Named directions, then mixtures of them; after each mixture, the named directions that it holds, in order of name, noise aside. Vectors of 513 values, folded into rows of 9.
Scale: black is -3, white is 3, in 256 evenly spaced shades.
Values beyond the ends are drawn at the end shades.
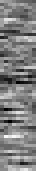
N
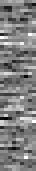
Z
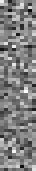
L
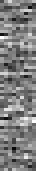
L, Z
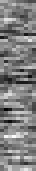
N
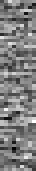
L, Z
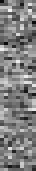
L, N, Z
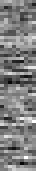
N, Z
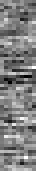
N, Z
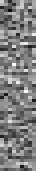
L, N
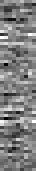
N, Z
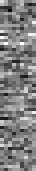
L, Z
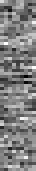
L, N, Z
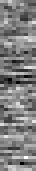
N, Z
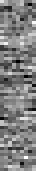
L, N, Z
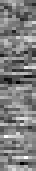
N, Z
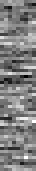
N, Z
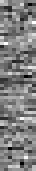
L, N, Z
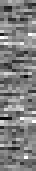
Z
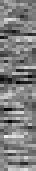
N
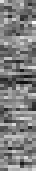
L, N, Z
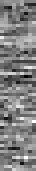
N, Z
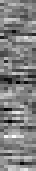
N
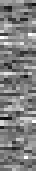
Z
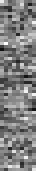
L, N, Z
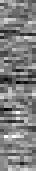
N
